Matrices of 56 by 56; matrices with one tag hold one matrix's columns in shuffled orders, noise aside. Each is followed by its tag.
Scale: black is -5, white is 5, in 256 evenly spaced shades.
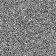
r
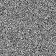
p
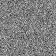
p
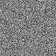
r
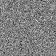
r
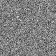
r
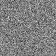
r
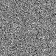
p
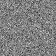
p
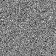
r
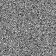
p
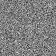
p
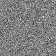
r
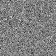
r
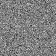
p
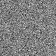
p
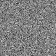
p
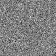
r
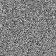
r
